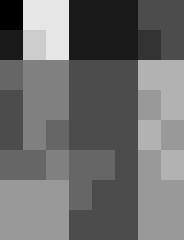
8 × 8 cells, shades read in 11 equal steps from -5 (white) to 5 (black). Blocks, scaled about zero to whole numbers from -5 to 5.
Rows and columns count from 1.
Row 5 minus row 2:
-2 3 5 -2 -2 -2 -5 -3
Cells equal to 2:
20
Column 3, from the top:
-4 -4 0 0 1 0 -1 -1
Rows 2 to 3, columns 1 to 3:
4 -3 -4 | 1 0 0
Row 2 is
4 -3 -4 4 4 4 3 2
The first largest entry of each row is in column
1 1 4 1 1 6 5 4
